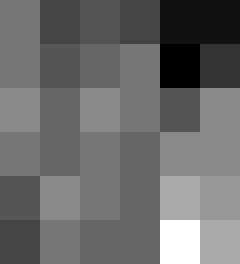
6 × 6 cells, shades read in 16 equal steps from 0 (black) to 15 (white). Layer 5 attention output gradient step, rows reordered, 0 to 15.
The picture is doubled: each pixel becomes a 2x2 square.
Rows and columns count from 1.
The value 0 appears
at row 2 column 5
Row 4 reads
7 6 7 6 8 8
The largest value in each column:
8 8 8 7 15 10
